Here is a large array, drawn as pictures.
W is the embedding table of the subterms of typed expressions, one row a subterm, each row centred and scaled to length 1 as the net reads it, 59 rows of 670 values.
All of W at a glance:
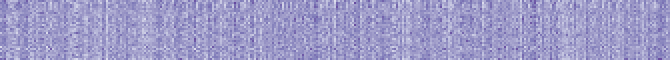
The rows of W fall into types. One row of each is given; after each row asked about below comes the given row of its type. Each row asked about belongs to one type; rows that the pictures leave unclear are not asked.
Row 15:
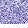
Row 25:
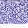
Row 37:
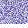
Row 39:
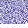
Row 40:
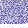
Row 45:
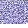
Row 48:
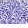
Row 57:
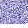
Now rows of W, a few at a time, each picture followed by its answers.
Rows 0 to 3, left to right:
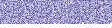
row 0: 57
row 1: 57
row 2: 45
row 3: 25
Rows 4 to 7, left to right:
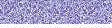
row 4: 37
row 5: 39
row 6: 37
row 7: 37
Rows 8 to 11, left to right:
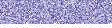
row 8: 45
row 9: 39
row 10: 15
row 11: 40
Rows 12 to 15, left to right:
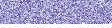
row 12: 57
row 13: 39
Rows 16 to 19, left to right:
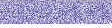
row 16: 45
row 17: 57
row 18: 48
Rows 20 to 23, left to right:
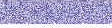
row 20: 37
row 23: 45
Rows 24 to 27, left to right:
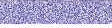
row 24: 45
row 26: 57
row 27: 39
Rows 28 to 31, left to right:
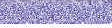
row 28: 15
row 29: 48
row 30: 15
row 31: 25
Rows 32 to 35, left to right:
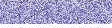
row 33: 48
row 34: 15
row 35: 37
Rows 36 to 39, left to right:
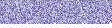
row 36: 25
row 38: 57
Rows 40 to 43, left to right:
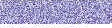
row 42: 57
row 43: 39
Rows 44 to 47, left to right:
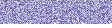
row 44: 25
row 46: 39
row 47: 57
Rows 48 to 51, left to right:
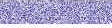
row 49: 15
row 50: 37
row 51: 39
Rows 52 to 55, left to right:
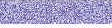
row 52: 15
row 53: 45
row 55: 45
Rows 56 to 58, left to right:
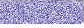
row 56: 45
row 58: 15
